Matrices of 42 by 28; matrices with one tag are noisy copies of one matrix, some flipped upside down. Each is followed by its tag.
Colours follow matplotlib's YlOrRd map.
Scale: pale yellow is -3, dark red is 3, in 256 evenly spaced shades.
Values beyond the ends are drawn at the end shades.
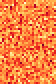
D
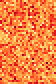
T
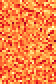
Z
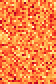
T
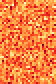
D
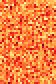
D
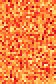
D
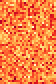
T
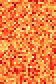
T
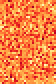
D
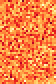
D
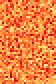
D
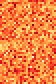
T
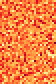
Z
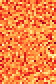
Z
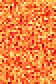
D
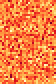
D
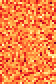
Z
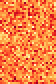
T
